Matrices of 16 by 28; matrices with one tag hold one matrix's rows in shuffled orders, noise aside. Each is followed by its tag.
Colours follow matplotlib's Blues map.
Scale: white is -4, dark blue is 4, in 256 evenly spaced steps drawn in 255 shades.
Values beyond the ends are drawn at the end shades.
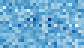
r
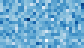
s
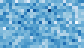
r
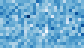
s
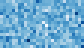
s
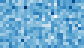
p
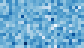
p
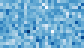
s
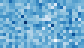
p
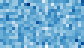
s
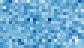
r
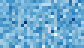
p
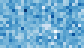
p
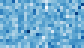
s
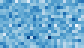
r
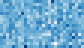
p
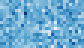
p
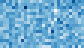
p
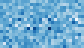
r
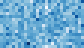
s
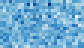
r
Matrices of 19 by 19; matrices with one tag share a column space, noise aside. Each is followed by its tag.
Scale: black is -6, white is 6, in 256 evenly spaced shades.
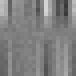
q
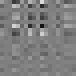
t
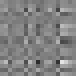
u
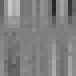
q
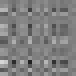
u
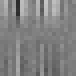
q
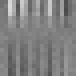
q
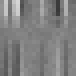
q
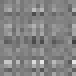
u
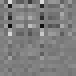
t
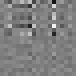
t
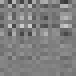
t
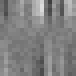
q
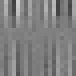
q
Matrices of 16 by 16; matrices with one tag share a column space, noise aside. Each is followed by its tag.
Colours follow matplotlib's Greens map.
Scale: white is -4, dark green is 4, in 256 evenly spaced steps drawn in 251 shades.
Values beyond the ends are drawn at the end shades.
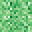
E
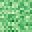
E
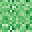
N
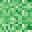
N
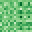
E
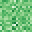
N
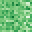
E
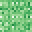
E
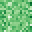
E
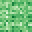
E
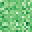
E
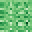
E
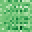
N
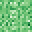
E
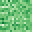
N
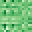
N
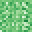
E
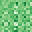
E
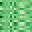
E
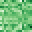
N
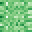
E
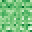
N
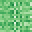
E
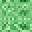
N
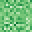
N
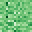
E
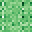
E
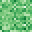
N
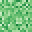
N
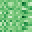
E
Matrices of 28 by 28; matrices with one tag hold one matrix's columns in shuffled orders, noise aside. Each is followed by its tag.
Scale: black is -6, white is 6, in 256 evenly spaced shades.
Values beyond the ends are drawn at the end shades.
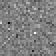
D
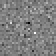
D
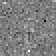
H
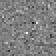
D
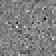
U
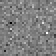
D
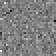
H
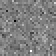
H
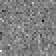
H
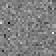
D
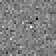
U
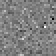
U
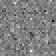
H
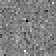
H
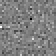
U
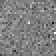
D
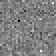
H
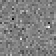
U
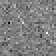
D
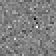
U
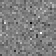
D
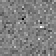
U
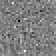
H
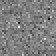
U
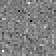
H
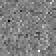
H
